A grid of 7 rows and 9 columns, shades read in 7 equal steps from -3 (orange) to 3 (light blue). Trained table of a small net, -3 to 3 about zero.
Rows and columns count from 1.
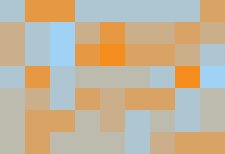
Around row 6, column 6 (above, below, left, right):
-1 2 0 1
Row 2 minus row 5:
-1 2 1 1 -2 1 1 -3 -1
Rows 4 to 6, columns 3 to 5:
2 1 1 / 2 -1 0 / -1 1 0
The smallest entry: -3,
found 2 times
